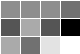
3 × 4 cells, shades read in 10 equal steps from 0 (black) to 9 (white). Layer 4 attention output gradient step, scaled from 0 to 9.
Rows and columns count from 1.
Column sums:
14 15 16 13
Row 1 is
5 5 5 4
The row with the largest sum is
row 3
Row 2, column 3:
3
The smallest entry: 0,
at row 2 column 4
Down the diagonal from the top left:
5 6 8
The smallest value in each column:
3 4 3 0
